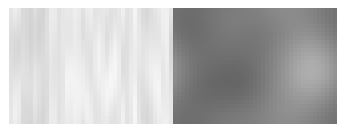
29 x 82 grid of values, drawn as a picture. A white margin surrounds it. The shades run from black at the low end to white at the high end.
It is made of 1 by 2 panels. Panel 1,1: very high, streaked downward, faint in contrast. Panel 1,2: middling, smooth.
